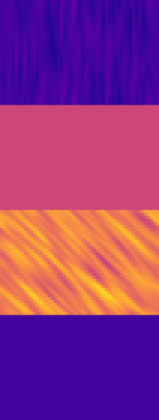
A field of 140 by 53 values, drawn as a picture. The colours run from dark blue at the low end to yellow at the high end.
It is made of 4 by 1 panels. Panel 1,1: very low, streaked downward, faint in contrast. Panel 2,1: middling, flat. Panel 3,1: high, slanting down to the right. Panel 4,1: very low, flat.
